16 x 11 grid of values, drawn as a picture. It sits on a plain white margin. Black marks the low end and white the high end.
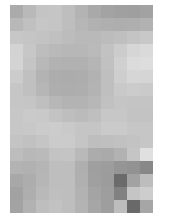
Values change most from cell to cell in the bottom right. No regular stripes run through it. In the bottom right lies a patch that is rougher than the rest. The values are skewed, with a long tail toward low values.
